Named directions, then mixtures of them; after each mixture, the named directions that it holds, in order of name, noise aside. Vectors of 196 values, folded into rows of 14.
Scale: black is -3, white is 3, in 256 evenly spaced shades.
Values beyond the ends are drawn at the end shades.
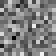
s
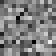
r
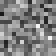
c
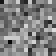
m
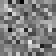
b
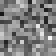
c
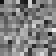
m, s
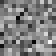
r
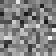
c, m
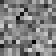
r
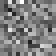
b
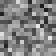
c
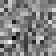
m, s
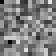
m, r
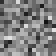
c, m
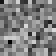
m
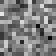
c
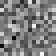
s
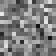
c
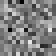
b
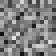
r, s
